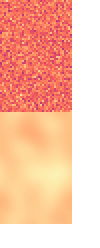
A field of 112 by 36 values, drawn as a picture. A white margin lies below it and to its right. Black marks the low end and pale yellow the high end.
It is made of 2 by 1 panels. Panel 1,1: high, fine-grained. Panel 2,1: very high, smooth, faint in contrast.
